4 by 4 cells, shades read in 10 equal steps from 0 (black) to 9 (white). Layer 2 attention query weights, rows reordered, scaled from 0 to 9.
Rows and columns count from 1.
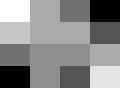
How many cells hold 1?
0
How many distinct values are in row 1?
4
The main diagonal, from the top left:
9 6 5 8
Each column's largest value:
9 6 6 8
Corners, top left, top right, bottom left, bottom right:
9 0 0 8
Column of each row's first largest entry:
1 1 4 4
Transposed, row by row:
9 7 4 0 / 6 6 5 5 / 4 6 5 3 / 0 3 6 8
